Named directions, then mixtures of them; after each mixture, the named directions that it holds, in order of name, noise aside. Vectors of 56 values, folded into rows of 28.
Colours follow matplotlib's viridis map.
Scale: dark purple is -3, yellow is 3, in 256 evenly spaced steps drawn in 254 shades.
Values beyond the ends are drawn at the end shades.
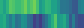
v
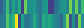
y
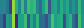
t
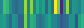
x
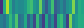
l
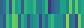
t, y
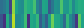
t, y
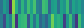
t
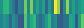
x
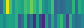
l, v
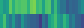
v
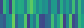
l, t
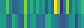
x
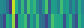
t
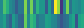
x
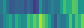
v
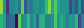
l, y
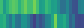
v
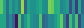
y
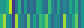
t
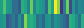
x, y
